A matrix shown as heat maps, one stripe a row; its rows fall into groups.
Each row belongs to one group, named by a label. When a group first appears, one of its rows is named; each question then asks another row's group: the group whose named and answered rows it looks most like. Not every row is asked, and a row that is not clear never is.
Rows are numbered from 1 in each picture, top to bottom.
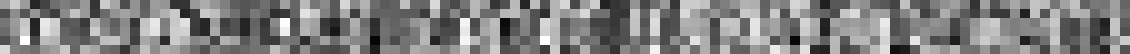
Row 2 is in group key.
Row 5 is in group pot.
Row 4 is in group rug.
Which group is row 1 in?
key
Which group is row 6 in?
rug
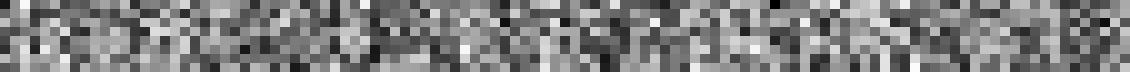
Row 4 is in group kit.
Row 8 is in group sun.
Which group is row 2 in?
key
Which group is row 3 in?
rug
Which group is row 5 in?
pot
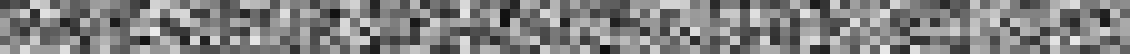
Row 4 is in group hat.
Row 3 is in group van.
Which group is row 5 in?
kit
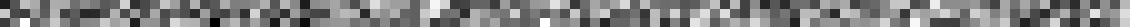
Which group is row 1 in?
sun
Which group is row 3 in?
pot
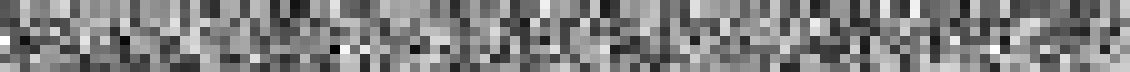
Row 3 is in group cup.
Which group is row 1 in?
sun
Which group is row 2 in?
sun
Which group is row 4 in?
cup
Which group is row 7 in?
hat
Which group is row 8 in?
hat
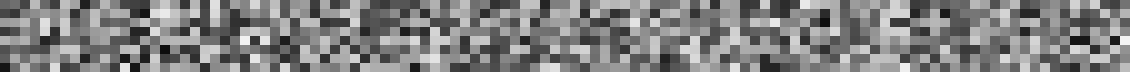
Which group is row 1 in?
kit
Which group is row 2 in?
kit
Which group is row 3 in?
rug
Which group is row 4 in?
kit
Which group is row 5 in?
cup
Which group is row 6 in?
key
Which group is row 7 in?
hat
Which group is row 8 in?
sun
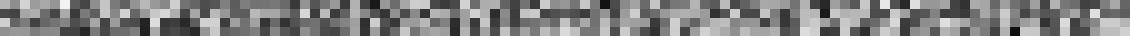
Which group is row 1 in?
rug
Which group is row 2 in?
kit
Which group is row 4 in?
hat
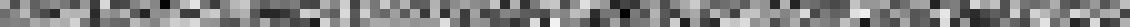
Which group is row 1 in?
van
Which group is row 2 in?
key
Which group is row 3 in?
cup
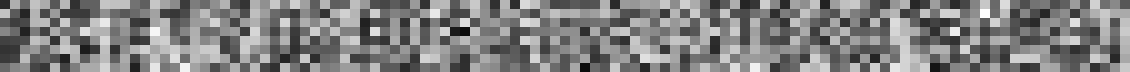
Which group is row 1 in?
kit
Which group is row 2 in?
hat
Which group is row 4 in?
sun
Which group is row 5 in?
kit
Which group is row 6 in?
cup
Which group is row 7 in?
cup
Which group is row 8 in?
pot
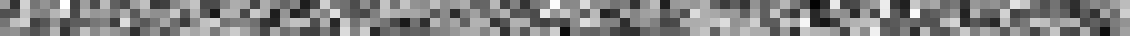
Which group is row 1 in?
van
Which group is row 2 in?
sun
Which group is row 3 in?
key
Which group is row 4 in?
pot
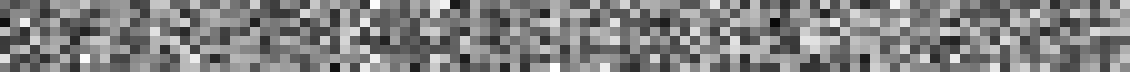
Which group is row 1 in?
sun
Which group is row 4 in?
hat
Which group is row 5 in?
kit
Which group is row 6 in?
pot
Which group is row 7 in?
van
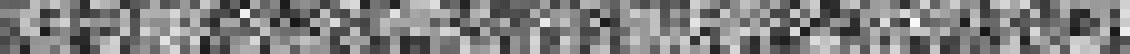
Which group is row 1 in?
hat
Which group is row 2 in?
cup
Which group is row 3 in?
sun
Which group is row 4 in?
cup
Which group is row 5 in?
kit
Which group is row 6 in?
kit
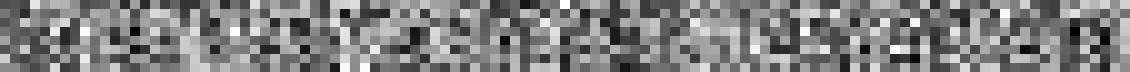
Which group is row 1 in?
hat
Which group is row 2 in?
kit
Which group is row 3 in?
sun
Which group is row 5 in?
van
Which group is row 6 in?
pot
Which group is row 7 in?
van
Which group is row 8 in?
pot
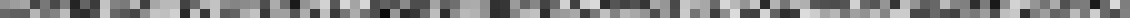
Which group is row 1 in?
key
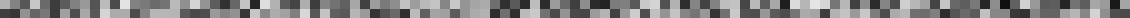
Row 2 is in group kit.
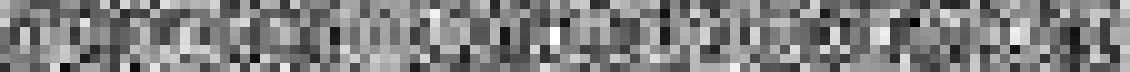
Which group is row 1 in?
cup
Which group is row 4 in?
van
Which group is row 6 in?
cup
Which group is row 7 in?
cup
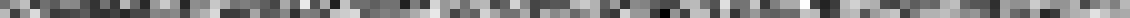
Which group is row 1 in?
key
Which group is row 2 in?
hat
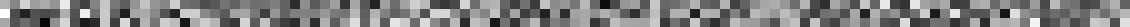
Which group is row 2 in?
van
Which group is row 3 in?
cup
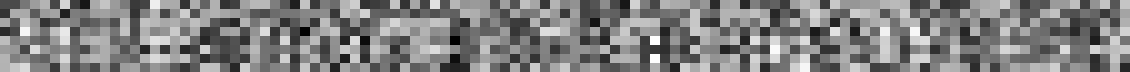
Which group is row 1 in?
kit
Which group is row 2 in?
pot
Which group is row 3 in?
cup
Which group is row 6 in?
hat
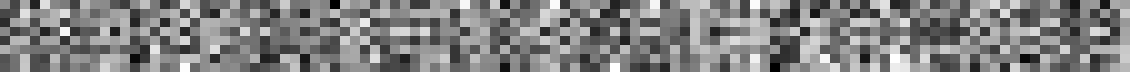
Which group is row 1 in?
van
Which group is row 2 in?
sun
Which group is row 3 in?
pot
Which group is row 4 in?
cup
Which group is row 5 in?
pot
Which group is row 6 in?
hat
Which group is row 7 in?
pot
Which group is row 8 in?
pot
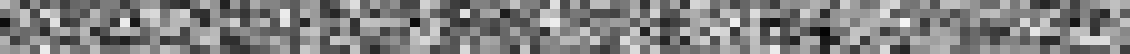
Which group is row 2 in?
rug
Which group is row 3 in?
sun
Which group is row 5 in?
hat
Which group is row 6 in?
rug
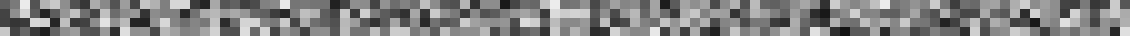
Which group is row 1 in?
rug
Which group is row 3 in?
kit
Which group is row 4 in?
cup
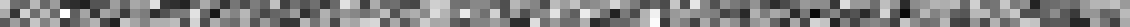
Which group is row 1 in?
hat
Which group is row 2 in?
van
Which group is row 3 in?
cup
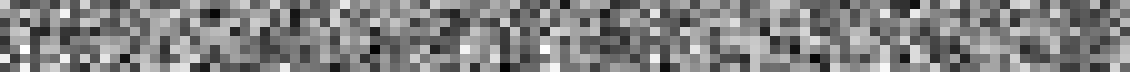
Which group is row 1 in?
van
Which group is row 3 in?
sun
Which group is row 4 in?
key
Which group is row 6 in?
pot
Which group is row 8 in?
rug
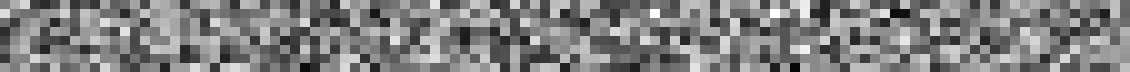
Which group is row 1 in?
key
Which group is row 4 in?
sun
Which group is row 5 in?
cup
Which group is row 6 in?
key
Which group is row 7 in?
hat
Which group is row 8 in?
pot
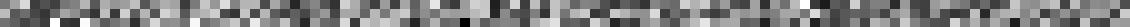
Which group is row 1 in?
key
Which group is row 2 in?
cup
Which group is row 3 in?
sun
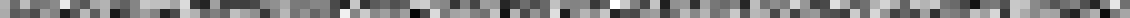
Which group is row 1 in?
rug
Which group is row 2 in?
van
